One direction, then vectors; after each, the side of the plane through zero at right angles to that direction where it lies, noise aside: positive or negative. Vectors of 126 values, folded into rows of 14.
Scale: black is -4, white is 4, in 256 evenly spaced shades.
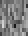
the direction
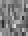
negative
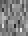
positive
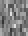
negative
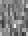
negative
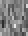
negative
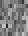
positive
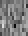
positive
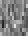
negative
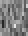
negative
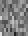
negative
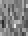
negative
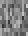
negative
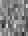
negative
